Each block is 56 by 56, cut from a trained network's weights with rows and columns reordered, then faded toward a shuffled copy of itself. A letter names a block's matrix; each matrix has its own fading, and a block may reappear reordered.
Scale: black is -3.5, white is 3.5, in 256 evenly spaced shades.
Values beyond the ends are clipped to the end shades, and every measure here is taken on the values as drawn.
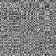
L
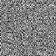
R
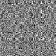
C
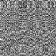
L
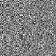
R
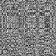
L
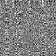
R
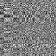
L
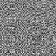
L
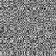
L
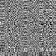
R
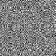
C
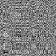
R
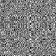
C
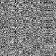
C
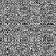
C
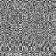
L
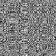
C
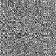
C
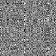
C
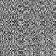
L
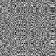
R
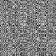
R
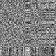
L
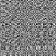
L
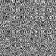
C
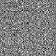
R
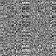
R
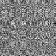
L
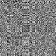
L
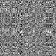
R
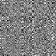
R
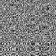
C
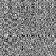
C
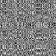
L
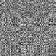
L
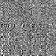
R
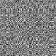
L
